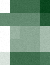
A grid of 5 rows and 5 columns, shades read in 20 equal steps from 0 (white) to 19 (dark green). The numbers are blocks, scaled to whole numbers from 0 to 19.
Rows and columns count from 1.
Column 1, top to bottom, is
0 12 0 0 3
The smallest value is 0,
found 3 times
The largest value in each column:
12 15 15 15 19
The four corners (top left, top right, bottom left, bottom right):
0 19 3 14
